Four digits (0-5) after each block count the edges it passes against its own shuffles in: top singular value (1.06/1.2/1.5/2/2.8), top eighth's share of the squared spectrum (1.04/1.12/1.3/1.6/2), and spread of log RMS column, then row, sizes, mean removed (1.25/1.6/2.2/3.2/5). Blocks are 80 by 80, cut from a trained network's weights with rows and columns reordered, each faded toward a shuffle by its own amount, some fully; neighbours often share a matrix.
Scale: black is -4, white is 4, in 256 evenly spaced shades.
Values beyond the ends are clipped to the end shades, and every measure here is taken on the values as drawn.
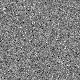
0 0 0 0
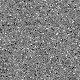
0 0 0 0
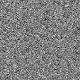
3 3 1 1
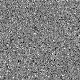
1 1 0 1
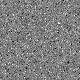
0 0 0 0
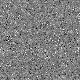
1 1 0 0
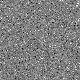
0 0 0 0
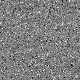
0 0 0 0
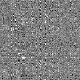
3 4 3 1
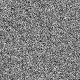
1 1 0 0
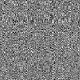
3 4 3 2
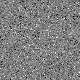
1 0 0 0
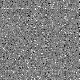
2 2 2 0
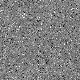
0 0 1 0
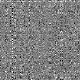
3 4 3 1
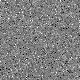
0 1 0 0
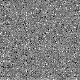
2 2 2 0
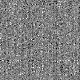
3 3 1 2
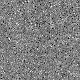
0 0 0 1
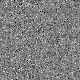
0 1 0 0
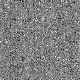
1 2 0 1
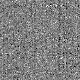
2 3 1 2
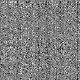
3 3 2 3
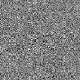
3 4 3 2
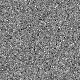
1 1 0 0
